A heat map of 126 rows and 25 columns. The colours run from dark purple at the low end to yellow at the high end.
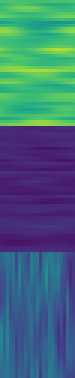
It is made of 3 by 1 panels. Panel 1,1: high, streaked across. Panel 2,1: very low, streaked across, faint in contrast. Panel 3,1: low, streaked downward.
